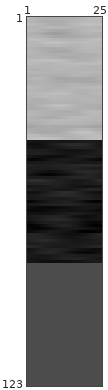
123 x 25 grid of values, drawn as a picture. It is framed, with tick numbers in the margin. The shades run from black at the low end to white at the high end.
It is made of 3 by 1 panels. Panel 1,1: high, streaked across, faint in contrast. Panel 2,1: very low, streaked across, faint in contrast. Panel 3,1: low, flat.
